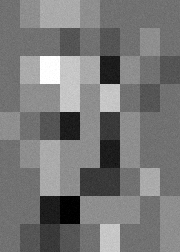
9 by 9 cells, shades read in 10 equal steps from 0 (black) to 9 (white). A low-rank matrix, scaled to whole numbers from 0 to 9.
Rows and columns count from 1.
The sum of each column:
37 40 42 37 41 32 40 38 37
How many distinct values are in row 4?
4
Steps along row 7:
same up down down same up up down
